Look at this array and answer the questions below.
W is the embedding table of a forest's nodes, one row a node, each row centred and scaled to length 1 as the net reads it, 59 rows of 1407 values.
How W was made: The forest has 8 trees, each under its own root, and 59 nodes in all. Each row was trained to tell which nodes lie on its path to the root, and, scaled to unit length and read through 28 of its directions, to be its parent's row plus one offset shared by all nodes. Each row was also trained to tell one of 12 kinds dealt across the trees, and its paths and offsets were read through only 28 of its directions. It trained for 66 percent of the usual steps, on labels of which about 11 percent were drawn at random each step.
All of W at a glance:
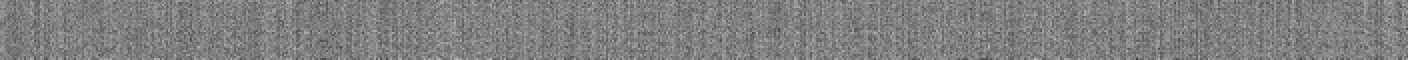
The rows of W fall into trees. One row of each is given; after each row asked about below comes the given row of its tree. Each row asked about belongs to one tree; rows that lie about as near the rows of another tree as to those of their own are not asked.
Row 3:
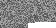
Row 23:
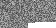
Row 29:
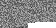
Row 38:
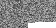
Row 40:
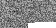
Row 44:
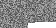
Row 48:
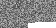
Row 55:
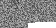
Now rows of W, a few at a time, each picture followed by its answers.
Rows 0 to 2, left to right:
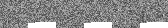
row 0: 44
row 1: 3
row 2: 40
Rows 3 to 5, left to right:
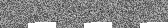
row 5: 38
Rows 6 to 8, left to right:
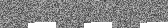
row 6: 3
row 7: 40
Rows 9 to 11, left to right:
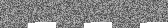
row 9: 38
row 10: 55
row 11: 3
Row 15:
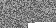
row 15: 3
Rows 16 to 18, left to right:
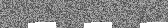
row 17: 38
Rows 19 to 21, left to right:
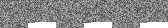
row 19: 38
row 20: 40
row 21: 55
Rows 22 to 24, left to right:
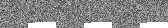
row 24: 23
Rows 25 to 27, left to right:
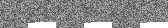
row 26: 55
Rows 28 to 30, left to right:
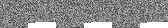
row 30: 38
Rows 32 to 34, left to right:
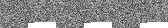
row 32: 40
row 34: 38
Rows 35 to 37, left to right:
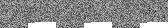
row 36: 55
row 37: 38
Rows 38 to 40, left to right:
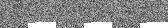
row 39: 40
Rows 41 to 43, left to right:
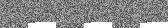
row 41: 40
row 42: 38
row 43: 44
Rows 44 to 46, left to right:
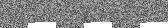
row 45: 40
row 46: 40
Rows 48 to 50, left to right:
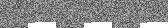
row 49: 29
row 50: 29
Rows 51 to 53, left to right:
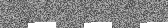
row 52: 55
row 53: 48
